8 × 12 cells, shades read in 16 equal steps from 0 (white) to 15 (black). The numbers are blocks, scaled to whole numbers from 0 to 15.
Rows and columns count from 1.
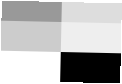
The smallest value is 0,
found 18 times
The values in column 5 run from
0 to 6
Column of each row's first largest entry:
1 1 1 1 1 7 7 7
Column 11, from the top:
2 2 1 1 1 15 15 15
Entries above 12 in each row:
0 0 0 0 0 6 6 6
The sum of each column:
21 21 21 21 21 21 52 52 52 52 52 52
